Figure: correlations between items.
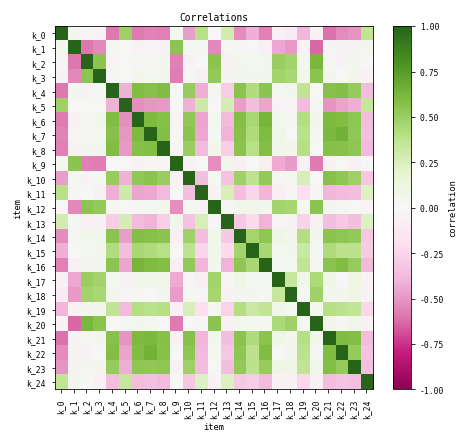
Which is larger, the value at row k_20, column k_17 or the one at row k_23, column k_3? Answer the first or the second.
the first
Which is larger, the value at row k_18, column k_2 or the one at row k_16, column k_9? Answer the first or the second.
the first
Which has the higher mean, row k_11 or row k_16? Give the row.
k_16
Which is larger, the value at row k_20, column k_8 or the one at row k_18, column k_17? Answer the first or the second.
the second
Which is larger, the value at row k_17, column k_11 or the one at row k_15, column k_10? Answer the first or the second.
the second
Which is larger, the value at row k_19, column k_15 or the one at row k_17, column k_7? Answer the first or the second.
the first
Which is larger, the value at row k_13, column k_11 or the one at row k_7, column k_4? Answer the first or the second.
the second
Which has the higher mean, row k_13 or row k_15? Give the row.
k_15
